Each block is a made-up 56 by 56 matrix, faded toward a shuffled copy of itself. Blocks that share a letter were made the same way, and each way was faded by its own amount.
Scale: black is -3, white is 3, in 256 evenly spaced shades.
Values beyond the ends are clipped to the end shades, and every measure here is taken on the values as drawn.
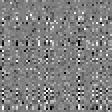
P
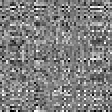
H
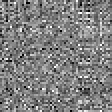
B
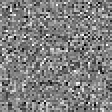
B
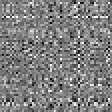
H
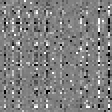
P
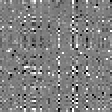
P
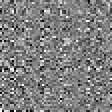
H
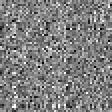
B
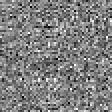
B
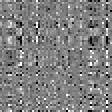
P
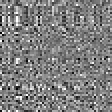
H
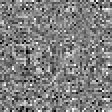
B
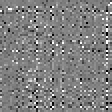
P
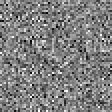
B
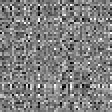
H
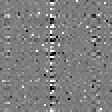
P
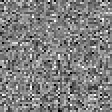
B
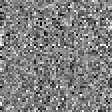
B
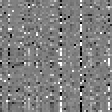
P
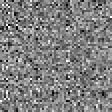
B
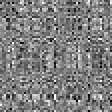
H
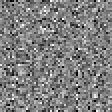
B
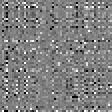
P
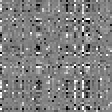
P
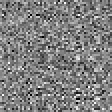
B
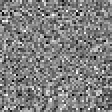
B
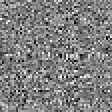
B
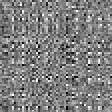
H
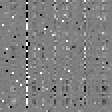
P
